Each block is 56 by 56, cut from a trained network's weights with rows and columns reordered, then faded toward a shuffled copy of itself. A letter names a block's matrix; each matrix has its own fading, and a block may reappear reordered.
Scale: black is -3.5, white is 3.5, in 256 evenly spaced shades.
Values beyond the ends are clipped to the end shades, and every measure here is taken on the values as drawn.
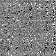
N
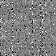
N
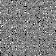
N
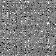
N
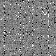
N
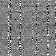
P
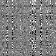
P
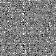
N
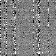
P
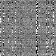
P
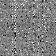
N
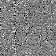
N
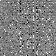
N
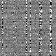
P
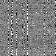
P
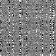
P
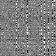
P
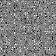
N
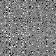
N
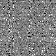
N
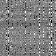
P
